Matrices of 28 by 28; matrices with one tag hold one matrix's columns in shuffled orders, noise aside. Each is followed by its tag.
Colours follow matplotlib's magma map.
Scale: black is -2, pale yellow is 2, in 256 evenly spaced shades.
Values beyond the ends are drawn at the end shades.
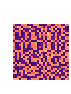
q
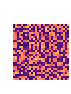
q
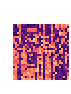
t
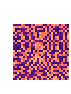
q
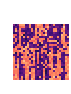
t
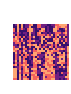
t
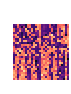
t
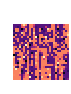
t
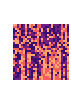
t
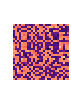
q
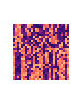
t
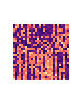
t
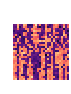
t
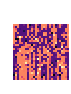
t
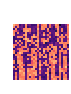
t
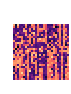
t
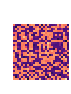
q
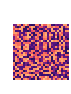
q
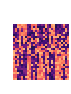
t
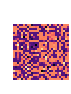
q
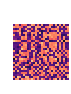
q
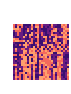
t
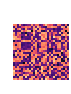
q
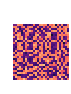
q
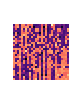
t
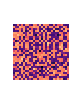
q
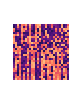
t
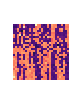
t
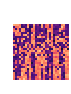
t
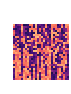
t
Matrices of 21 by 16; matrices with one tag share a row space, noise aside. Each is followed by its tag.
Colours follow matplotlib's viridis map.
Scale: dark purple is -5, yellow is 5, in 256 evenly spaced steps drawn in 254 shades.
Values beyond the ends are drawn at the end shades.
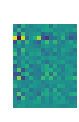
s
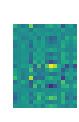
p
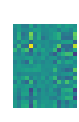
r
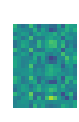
p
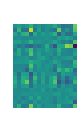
r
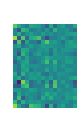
s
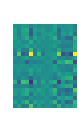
r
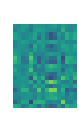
p
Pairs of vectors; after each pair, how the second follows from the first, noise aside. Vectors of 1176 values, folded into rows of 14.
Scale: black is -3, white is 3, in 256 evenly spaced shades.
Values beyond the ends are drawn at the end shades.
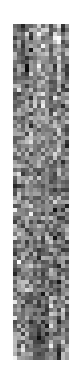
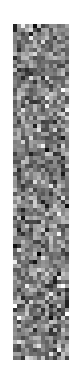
shuffled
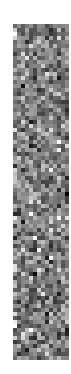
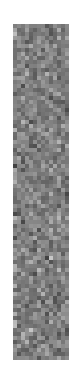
shrunk
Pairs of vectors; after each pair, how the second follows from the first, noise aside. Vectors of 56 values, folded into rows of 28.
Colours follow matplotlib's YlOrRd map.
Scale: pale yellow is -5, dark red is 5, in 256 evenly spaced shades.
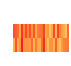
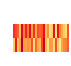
scaled up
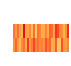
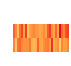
shuffled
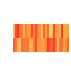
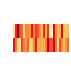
scaled up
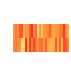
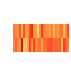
sign-scrambled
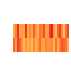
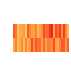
sign-scrambled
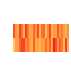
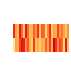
scaled up
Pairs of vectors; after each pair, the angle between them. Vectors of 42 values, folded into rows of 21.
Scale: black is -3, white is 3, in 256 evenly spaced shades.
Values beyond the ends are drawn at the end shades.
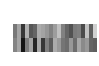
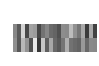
nearly opposite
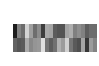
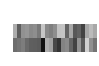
partly opposed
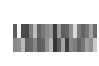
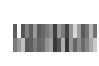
nearly parallel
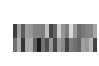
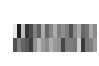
partly opposed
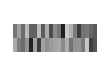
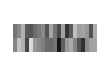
partly opposed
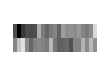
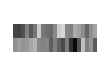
partly aligned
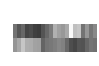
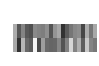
orthogonal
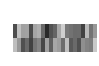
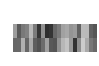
orthogonal
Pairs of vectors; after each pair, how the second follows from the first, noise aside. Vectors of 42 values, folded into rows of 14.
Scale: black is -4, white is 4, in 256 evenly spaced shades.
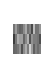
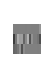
partly zeroed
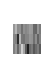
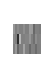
partly zeroed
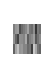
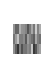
negated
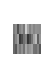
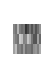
negated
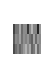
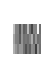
negated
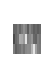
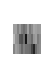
negated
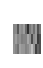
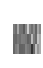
negated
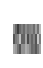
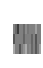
partly zeroed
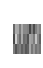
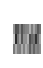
negated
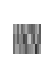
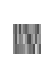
negated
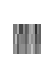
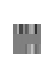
partly zeroed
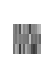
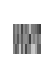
negated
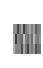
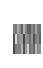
negated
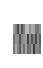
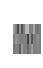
partly zeroed
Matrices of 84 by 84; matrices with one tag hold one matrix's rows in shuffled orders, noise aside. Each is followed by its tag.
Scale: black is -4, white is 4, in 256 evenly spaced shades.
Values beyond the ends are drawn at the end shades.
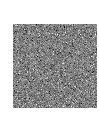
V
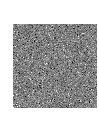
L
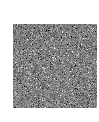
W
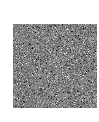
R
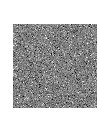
L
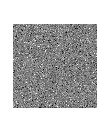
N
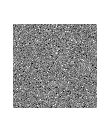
R
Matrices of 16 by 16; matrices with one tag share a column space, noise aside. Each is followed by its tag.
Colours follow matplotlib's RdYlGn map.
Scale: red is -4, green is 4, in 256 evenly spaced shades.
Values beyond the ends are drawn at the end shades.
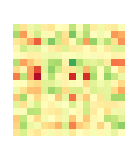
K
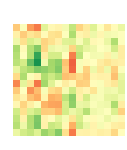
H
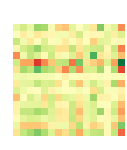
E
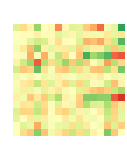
E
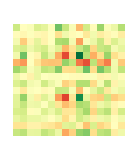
E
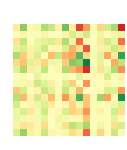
E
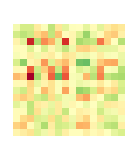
K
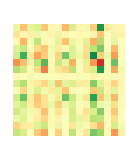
E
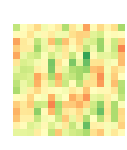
H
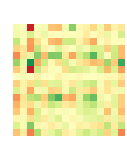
E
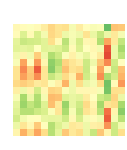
H
